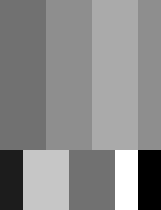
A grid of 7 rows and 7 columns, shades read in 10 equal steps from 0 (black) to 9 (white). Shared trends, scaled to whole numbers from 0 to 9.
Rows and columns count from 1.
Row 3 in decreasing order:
6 6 5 5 5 4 4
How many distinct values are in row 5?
3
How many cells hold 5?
15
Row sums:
35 35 35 35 35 32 32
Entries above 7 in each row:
0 0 0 0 0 1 1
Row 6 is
1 7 7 4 4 9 0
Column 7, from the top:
5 5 5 5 5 0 0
